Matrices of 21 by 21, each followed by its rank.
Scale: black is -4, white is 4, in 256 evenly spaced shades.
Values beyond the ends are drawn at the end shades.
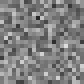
full rank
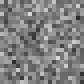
full rank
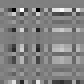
one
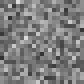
full rank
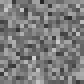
full rank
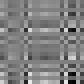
one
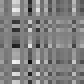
one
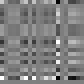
one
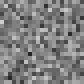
full rank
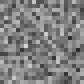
full rank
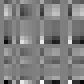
one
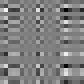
one
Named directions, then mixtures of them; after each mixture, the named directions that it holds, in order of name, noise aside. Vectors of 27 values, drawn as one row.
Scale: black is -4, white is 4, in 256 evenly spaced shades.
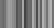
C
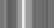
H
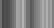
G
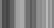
G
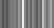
C, G, H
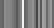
C, H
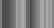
G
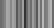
C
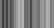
G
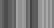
G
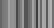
C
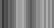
G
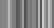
C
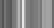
C, G, H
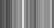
C, G, H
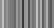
C, H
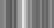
H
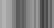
G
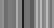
C, G, H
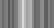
H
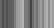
G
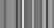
C, H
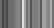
C, G, H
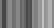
C, G, H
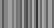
C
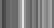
C, G, H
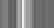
H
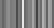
C, H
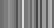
C, H
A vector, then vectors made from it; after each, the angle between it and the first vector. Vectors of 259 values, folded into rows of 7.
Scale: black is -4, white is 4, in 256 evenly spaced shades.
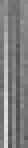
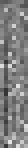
partly opposed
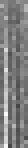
nearly parallel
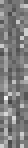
partly aligned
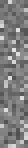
orthogonal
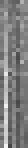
nearly parallel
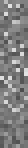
orthogonal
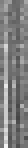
nearly parallel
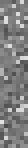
orthogonal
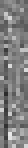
partly opposed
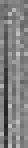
nearly opposite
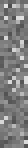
orthogonal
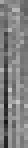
nearly opposite
